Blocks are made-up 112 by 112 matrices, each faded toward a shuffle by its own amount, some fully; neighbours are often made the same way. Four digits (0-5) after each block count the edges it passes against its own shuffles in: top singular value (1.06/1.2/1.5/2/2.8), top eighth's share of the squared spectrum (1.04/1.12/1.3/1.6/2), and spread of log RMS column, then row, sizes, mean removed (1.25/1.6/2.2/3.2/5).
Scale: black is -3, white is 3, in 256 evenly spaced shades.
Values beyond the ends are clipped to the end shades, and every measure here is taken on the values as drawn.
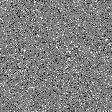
2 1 0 0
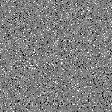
4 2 1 1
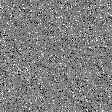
3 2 0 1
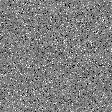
1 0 0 0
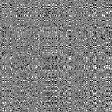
5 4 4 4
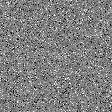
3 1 0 0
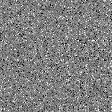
3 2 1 0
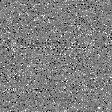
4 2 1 1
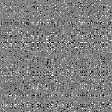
5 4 2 3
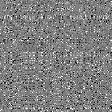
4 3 2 2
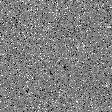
0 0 0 0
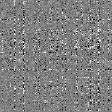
2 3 4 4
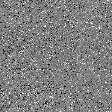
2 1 2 2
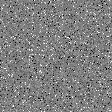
0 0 0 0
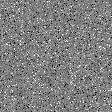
0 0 0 0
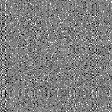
5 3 3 2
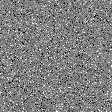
0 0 0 0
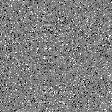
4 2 1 0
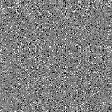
4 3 2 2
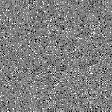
4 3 2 2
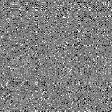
4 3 2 2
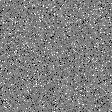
0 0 0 0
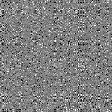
5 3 3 2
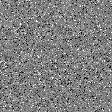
3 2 0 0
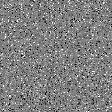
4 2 1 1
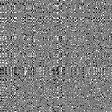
5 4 3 3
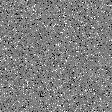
0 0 0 0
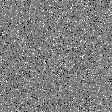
3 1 0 0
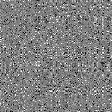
4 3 2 2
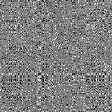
5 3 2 2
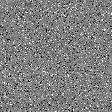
3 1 0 0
